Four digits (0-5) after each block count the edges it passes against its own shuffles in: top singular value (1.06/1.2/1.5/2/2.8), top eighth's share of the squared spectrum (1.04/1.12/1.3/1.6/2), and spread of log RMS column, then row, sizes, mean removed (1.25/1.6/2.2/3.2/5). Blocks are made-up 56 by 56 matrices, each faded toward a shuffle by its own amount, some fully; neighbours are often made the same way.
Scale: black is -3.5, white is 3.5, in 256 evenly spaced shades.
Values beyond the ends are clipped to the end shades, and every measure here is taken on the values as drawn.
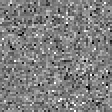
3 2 0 0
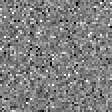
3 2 0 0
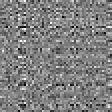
4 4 2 3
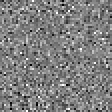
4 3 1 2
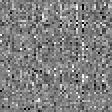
4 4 2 2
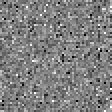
1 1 1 0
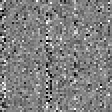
2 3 3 0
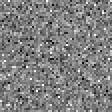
0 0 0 0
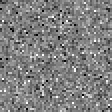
0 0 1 0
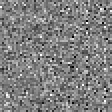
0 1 2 0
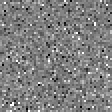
1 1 0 0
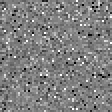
1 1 0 0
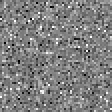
1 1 0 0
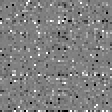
4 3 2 2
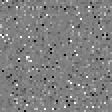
2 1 0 0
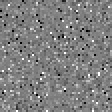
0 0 0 0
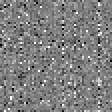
3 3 2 1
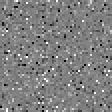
1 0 0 0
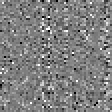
4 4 2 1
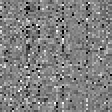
4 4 2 1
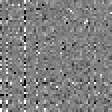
4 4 3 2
